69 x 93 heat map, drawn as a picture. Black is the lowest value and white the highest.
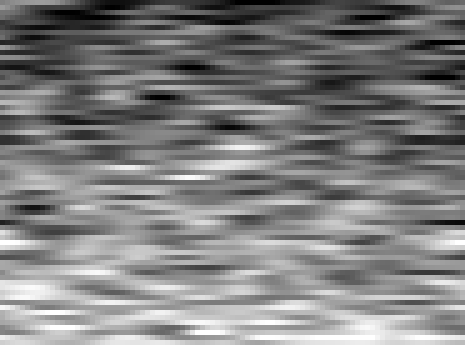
Slope: up to the bottom. Grain: streaks across. Average level on the scale: 50%.
